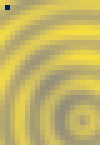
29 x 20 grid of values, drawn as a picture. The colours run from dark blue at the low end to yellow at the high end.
Average level on the scale: 80%. Rings: centred on the bottom right. Roughest part: top left. Histogram: skewed, a long tail of low values. Mirror symmetry: none. Odd rows or columns: none. Lone odd cells: 1, lower than its neighbours.
